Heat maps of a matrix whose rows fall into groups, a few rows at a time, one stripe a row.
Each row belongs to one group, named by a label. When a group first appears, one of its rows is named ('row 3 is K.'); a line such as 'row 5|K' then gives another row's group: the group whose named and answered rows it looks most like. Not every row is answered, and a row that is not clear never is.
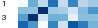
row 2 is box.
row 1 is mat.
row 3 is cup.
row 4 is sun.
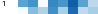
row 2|mat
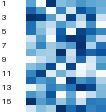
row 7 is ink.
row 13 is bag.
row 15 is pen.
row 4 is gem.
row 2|sun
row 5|sun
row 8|sun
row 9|mat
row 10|box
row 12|pen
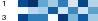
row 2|mat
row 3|pen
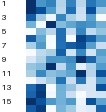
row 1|pen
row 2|pen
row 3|gem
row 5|mat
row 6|sun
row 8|mat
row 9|bag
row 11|ink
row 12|mat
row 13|cup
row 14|cup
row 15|pen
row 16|cup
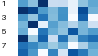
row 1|box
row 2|pen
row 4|cup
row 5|bag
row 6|pen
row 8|sun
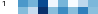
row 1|box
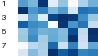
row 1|box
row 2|pen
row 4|pen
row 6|ink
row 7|mat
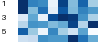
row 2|pen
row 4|ink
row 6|bag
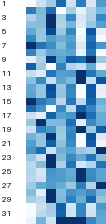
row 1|mat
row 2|box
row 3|box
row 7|pen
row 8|gem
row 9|bag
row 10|gem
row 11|bag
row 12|ink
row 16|sun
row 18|cup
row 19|ink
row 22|cup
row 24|box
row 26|bag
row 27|ink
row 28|bag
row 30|mat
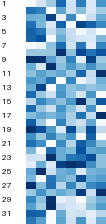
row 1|mat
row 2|cup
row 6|cup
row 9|pen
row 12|box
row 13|cup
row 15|ink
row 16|gem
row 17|ink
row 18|gem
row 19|pen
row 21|sun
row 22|bag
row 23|bag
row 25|cup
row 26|bag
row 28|ink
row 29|box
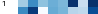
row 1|ink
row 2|cup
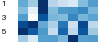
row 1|box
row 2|bag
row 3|bag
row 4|pen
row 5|pen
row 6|bag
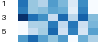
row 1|gem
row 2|gem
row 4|mat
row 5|mat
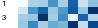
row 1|mat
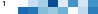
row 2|cup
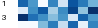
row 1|sun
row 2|ink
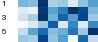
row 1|box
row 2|bag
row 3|bag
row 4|mat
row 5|ink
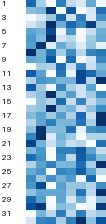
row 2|box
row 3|mat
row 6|box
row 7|cup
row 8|pen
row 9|box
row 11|sun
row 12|ink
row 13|gem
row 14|box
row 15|mat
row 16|box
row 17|ink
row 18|ink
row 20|cup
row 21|cup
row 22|sun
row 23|sun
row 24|ink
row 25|sun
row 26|gem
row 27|cup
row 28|ink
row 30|cup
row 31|mat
